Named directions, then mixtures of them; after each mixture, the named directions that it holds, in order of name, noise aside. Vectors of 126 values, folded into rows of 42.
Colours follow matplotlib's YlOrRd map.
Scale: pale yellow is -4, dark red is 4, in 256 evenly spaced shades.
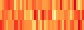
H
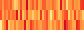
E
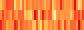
H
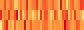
E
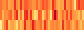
E, H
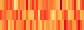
E, H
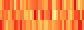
H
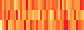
E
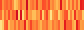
E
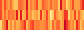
E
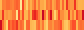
E, H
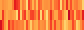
E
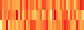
E, H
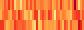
H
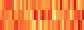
H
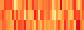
E, H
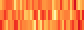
H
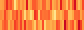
E, H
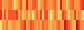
E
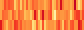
H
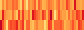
E, H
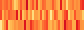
E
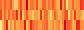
E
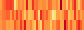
E, H
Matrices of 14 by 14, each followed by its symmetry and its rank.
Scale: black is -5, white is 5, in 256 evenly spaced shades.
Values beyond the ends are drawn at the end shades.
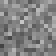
neither, full rank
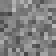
antisymmetric, full rank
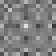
symmetric, rank two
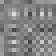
symmetric, rank two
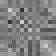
symmetric, rank three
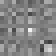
symmetric, rank two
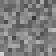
neither, full rank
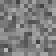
neither, full rank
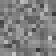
antisymmetric, full rank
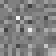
symmetric, rank three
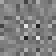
symmetric, rank three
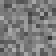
neither, full rank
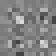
symmetric, rank two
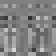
neither, rank two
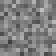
antisymmetric, full rank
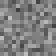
antisymmetric, full rank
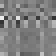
neither, rank two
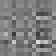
neither, rank two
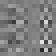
neither, rank two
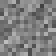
antisymmetric, full rank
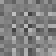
symmetric, rank two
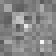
symmetric, rank three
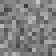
neither, full rank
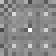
symmetric, rank three
